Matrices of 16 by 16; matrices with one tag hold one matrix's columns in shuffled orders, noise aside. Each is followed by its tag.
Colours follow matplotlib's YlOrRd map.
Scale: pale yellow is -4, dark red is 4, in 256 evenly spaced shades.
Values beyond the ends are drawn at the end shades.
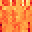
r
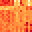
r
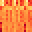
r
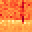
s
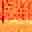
s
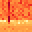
s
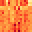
r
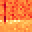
s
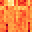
r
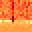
s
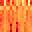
r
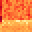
s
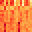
r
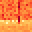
s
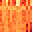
r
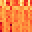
r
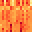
r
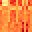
r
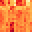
r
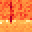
s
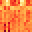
r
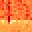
s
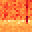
s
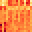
r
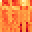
r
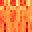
r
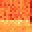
s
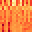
r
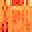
r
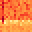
s
